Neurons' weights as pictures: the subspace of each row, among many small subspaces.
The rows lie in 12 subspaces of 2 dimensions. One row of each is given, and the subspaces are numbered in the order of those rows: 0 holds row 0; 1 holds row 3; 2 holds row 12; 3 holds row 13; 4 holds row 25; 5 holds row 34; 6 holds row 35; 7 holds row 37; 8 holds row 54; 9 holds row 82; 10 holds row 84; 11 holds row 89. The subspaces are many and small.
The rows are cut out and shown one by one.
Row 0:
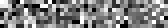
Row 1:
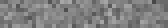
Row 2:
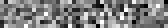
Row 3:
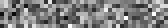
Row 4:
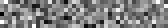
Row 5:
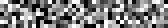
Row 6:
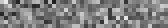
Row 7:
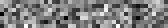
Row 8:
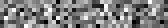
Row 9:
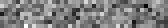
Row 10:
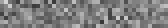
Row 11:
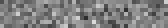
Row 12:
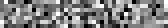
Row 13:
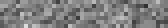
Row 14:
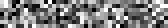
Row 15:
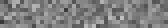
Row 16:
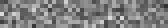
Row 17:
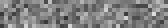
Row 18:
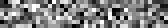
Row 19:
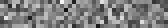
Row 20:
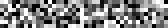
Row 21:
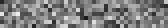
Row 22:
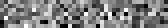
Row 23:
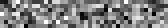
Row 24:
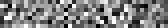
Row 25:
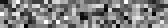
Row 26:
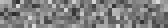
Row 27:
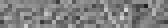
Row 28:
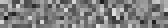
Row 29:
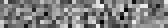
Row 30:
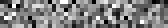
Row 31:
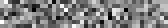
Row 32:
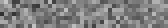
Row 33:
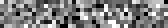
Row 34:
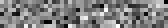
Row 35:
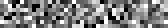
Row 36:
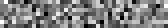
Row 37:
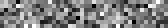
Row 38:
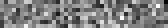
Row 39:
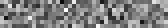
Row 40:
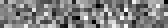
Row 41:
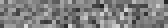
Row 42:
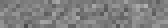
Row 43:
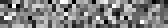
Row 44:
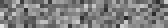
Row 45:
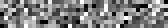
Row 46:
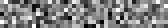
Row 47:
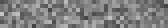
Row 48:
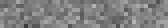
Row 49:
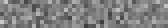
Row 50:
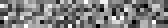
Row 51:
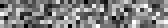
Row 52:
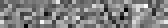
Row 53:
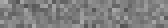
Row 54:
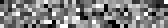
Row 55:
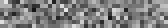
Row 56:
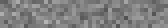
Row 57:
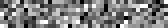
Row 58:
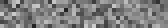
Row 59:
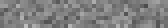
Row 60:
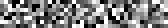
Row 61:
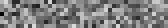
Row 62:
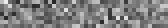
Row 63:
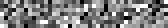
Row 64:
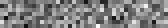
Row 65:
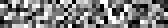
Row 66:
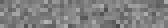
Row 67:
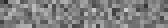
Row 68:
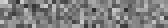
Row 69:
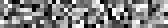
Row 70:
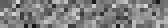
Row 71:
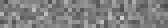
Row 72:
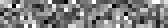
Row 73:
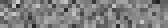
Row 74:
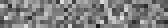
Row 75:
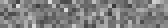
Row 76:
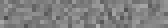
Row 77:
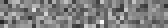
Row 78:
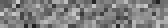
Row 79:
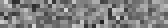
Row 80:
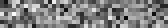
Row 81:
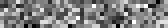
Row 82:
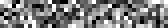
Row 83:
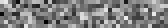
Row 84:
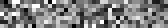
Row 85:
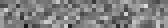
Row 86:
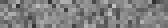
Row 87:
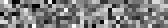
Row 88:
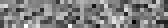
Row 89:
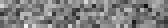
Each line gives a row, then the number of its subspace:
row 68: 0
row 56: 4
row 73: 3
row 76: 10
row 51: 11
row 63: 0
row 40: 8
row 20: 5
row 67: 0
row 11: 8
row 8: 4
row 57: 0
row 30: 9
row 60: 6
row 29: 5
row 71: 8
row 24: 9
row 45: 0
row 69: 10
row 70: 3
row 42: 6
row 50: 11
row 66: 5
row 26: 11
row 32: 10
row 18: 1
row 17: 1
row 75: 7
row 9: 11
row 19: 3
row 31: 1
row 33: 8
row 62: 4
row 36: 2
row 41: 5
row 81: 7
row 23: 4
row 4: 2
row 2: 5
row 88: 7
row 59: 9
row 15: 6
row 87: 10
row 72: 9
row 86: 7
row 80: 1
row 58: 6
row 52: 6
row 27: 6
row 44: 0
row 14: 1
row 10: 4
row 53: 0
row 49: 2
